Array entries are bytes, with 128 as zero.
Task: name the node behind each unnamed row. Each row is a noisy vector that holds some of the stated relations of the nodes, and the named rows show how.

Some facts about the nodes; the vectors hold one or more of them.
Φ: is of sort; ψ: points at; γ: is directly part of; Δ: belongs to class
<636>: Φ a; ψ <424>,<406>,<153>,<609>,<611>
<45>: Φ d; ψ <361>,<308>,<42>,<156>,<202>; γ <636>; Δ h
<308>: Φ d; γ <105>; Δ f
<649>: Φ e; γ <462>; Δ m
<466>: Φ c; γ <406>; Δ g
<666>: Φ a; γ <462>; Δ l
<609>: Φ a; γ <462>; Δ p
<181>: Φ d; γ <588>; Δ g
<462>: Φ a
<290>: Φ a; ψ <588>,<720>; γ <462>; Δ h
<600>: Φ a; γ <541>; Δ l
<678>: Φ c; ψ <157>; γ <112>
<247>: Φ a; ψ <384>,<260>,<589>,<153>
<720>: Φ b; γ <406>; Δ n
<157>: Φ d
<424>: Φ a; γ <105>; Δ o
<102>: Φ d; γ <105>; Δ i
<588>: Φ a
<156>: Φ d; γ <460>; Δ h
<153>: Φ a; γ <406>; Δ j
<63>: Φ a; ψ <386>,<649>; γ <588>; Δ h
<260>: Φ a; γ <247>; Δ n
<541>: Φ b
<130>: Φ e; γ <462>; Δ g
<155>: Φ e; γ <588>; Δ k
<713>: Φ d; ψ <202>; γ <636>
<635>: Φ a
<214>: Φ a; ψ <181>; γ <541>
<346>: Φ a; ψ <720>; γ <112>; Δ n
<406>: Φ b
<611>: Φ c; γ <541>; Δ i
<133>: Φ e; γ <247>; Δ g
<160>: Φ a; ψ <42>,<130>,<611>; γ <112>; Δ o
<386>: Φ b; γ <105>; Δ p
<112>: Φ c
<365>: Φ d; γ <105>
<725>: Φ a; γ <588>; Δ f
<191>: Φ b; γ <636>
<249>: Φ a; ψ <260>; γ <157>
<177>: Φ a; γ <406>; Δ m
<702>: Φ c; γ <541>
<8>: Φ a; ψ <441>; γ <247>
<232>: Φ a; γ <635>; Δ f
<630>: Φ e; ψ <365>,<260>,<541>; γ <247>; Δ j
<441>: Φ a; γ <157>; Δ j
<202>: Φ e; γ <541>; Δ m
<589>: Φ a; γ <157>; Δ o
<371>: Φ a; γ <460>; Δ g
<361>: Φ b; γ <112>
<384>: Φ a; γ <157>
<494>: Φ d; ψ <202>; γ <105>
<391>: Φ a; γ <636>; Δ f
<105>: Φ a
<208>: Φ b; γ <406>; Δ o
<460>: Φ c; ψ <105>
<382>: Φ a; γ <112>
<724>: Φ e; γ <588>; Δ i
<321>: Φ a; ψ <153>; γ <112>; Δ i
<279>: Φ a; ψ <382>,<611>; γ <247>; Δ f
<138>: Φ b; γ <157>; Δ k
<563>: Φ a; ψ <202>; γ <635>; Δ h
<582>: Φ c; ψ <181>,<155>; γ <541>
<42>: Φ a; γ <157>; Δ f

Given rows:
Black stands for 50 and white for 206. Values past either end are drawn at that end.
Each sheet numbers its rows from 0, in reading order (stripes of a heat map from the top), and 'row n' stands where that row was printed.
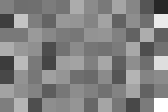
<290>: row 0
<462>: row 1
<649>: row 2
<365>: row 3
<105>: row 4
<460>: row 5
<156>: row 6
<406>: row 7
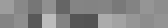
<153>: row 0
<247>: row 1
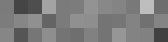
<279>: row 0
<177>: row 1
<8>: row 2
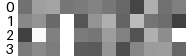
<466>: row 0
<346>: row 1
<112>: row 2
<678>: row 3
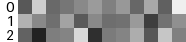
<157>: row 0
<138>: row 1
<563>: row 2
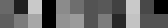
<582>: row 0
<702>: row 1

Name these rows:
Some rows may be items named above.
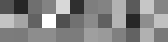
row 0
<563>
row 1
<361>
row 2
<130>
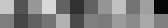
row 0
<630>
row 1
<45>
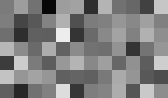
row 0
<541>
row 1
<45>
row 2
<494>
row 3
<138>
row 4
<588>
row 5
<260>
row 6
<563>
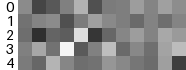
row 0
<45>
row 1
<424>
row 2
<494>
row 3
<382>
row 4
<155>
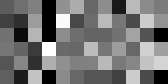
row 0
<611>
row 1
<202>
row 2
<214>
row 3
<160>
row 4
<636>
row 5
<582>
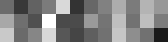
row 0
<713>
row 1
<321>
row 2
<249>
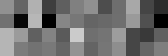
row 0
<181>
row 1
<214>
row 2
<720>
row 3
<386>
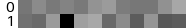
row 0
<42>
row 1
<600>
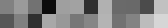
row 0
<541>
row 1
<636>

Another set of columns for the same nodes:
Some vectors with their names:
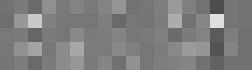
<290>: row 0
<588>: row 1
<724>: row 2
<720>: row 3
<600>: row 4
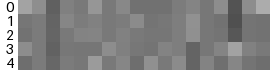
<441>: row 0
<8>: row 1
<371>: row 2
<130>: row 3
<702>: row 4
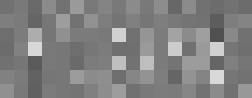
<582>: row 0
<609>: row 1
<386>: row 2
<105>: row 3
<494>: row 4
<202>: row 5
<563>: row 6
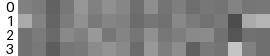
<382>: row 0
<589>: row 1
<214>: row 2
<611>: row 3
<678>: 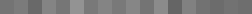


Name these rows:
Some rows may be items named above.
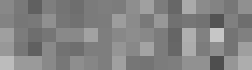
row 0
<713>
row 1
<630>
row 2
<361>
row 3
<45>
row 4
<138>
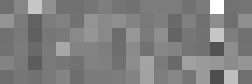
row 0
<460>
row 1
<160>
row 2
<611>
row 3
<260>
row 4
<156>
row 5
<365>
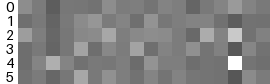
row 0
<130>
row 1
<600>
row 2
<361>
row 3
<424>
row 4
<112>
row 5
<153>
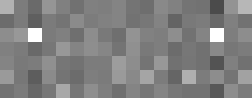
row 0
<249>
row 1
<466>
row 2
<406>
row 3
<382>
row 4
<630>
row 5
<45>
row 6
<153>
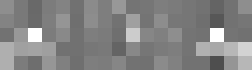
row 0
<279>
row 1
<321>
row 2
<541>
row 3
<157>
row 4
<249>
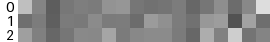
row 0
<42>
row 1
<181>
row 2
<361>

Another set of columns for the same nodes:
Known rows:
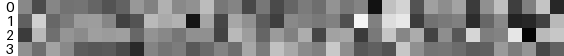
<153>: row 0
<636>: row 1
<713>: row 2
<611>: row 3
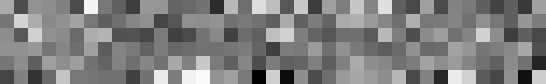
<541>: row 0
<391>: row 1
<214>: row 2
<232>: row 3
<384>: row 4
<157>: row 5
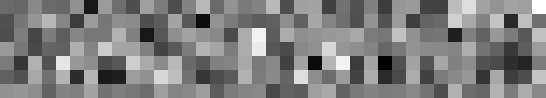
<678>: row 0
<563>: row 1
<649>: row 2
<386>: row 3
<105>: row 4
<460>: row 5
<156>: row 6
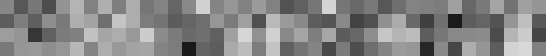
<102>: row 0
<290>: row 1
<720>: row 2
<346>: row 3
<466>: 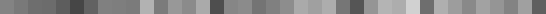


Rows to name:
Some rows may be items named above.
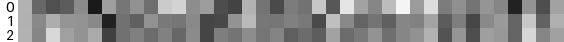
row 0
<406>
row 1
<160>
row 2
<382>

